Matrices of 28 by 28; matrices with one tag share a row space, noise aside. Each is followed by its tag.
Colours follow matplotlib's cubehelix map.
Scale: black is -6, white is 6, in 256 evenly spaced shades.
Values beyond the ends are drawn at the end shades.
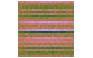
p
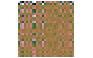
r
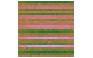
p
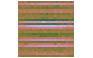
p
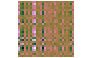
r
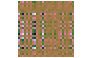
r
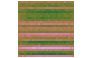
p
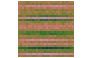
p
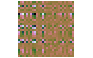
r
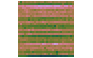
p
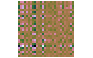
r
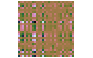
r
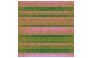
p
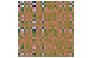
r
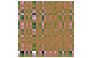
r
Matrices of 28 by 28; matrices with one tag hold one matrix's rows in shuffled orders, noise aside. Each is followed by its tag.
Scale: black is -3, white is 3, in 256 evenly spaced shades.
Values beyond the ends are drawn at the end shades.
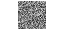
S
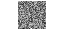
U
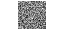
S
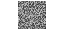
S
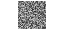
U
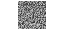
S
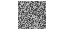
U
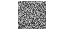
S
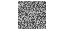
S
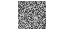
U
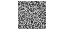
U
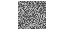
S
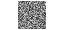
U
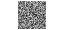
U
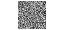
S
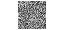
S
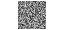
U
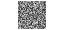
U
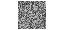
U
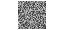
S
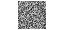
U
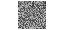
S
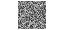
U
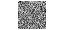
S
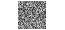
S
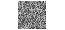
S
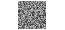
S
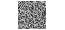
U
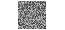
S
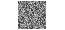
U
